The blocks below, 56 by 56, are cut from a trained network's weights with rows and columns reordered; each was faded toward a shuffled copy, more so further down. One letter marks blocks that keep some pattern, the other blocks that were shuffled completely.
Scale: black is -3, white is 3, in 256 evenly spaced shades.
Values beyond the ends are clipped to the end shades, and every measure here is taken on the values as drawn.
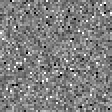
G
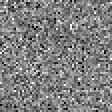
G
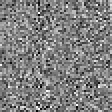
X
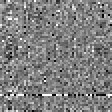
X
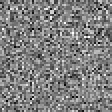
X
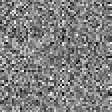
X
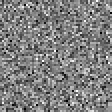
G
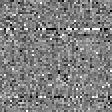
X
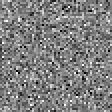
G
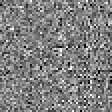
X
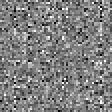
X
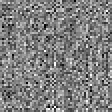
X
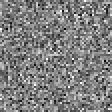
G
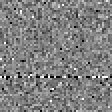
X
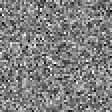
G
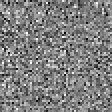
X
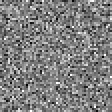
G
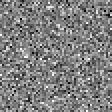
G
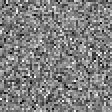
G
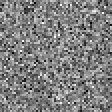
G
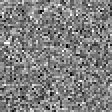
G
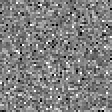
G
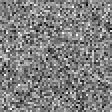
G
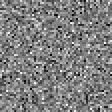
G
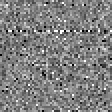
X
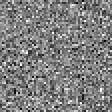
X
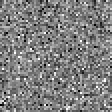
G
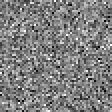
G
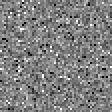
G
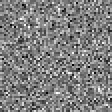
X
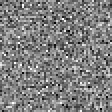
G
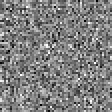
X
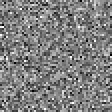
X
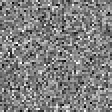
G
